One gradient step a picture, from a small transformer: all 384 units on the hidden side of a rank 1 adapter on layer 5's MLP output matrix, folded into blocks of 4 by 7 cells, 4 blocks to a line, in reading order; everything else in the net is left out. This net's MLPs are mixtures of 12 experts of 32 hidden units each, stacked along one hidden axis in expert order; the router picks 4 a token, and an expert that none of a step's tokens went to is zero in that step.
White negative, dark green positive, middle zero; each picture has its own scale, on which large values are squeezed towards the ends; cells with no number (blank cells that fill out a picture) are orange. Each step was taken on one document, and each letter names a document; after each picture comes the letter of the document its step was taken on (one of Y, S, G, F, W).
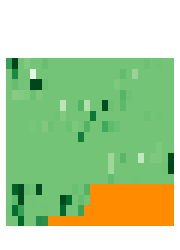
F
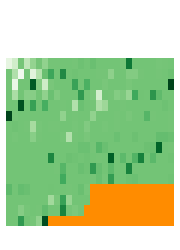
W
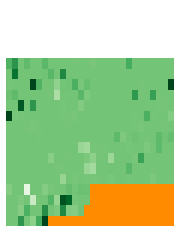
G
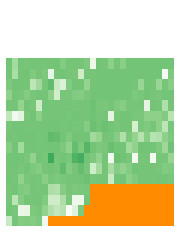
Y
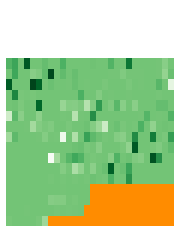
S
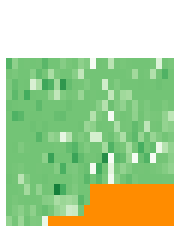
Y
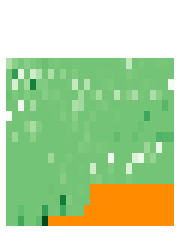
W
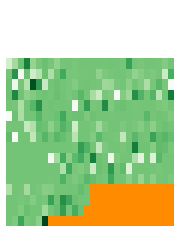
S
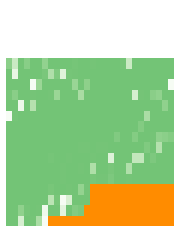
G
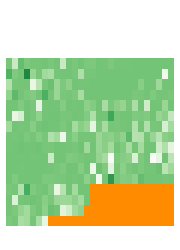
Y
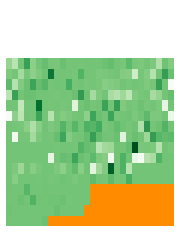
S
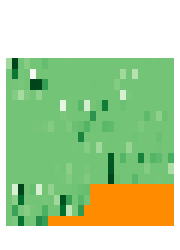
F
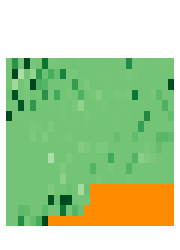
W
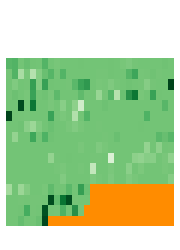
G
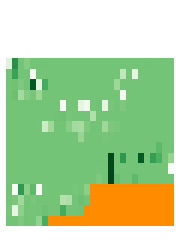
F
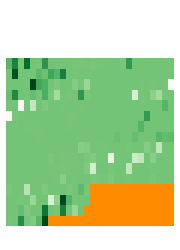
W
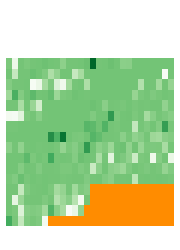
Y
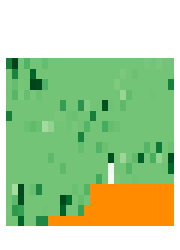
F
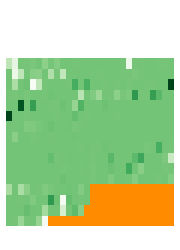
G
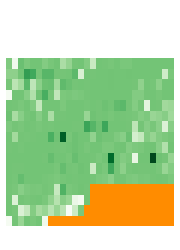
Y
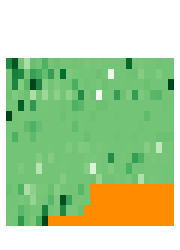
W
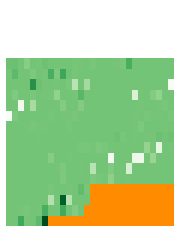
G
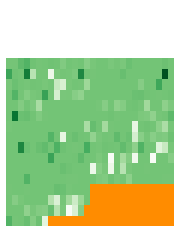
Y
